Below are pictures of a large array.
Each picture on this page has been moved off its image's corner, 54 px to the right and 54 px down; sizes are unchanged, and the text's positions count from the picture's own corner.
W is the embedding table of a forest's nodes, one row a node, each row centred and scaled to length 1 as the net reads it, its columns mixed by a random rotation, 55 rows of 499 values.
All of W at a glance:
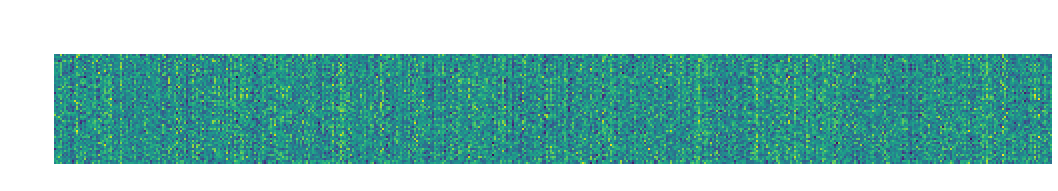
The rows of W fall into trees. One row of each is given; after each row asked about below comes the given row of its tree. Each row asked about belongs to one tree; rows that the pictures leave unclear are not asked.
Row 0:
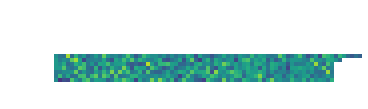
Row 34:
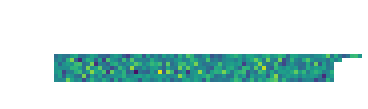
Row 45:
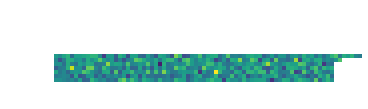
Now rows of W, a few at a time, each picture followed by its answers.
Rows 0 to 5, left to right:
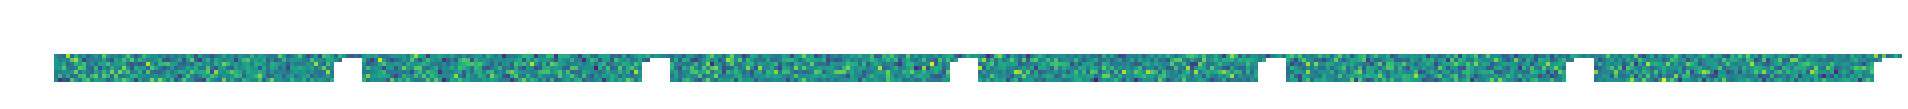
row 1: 0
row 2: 34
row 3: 34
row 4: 0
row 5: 45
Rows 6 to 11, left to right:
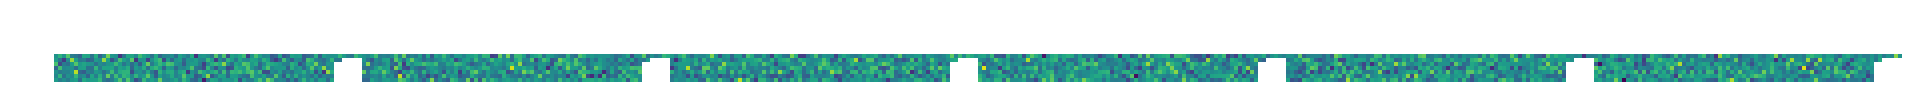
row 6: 0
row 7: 45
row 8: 45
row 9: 0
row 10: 0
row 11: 34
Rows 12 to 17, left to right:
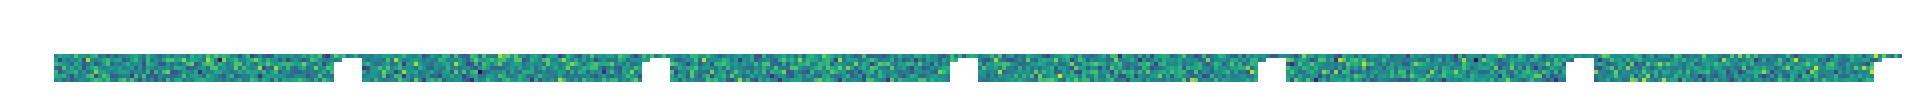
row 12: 45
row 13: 45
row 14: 45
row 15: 0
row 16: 34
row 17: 45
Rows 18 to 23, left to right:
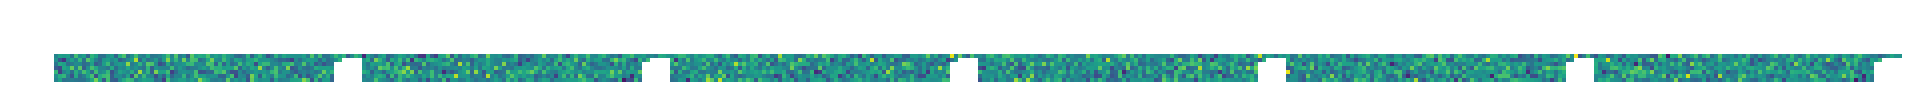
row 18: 45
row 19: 34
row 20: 45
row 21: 45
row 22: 45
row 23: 34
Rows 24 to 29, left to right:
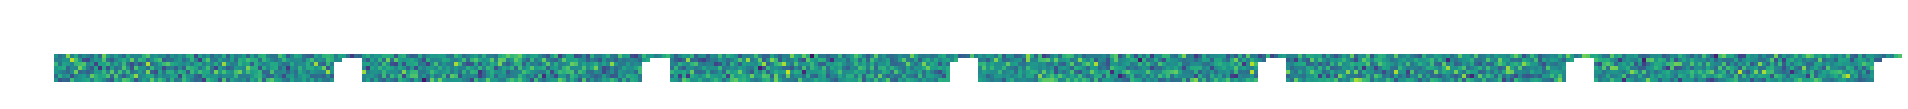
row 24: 0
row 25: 45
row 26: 0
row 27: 0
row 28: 45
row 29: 34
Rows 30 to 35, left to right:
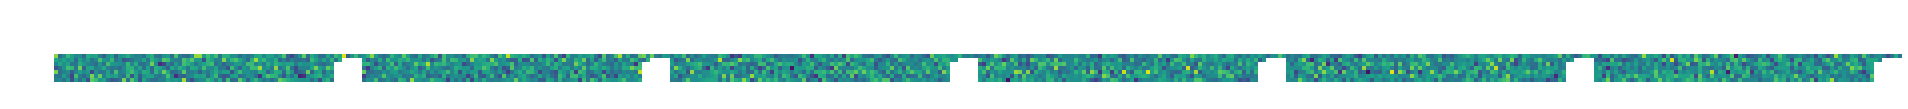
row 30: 45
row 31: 45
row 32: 0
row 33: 34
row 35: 0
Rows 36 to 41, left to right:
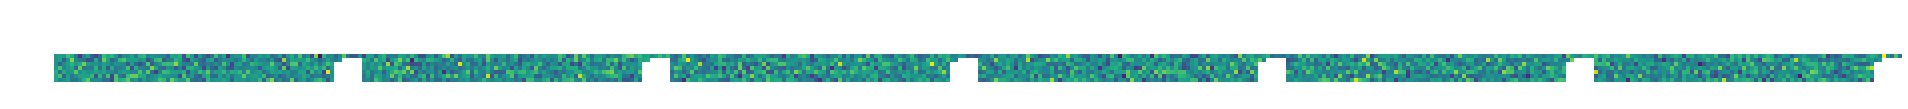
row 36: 0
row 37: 34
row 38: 0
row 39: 0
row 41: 45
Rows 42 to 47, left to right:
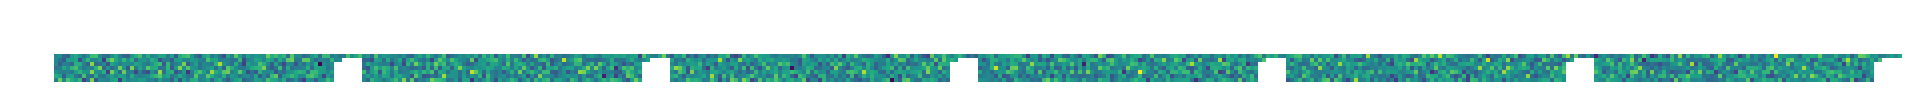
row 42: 34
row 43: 45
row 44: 0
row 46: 45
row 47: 34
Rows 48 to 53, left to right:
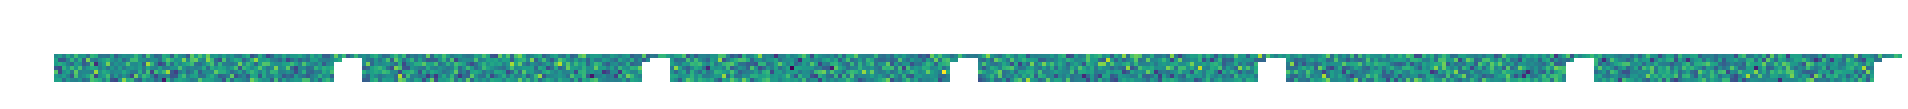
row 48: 45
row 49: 45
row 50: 0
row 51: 45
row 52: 45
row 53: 0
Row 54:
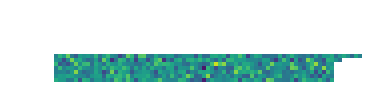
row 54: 0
